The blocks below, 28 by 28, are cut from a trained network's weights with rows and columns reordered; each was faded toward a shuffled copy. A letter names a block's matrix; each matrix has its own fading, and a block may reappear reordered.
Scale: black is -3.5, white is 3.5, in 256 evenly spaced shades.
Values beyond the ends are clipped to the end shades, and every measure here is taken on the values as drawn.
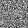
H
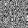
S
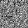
H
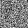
H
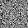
S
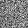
H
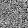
H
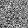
S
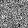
H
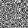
S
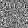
S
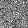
H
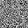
S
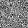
H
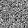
S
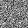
H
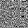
S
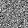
H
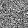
H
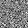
H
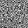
S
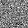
H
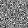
S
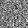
S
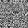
S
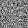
S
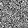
H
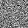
H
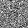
H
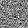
S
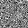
H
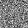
H
